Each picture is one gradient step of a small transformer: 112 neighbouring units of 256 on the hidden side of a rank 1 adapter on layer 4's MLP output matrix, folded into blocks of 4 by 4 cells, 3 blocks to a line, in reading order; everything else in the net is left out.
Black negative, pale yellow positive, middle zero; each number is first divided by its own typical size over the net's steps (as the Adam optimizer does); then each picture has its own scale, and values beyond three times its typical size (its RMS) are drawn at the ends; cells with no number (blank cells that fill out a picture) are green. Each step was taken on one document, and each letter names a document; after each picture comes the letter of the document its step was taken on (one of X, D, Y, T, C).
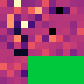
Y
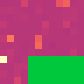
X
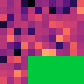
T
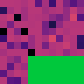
T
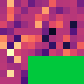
Y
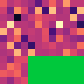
T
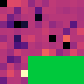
Y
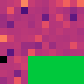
X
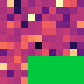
Y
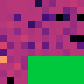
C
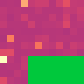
X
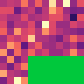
T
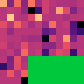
Y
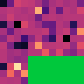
Y
